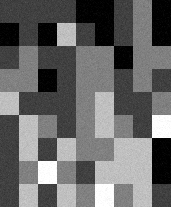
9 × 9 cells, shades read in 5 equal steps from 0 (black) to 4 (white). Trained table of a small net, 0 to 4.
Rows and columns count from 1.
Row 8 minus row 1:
0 1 3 1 1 3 2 1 0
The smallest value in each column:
0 1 0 1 0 0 0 1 0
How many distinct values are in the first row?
3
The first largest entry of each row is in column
8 4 2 1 1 9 2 3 6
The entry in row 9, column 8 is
3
